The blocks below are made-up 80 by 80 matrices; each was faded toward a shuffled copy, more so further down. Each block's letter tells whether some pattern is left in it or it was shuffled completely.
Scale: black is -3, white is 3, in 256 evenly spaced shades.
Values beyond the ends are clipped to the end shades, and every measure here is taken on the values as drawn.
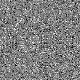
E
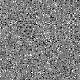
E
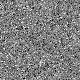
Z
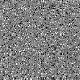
E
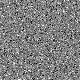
Z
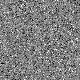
Z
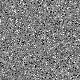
Z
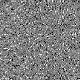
E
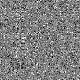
E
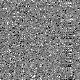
E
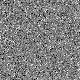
Z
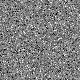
Z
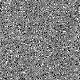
E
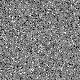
Z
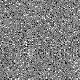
E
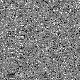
E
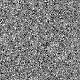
E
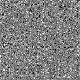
E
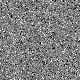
Z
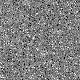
Z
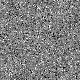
Z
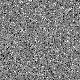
Z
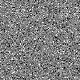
E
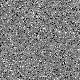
Z
